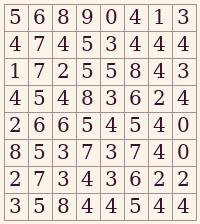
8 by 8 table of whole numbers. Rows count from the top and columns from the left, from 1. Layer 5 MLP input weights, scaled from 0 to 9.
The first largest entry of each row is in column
4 2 6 4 2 1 2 3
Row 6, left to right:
8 5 3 7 3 7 4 0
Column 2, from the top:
6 7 7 5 6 5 7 5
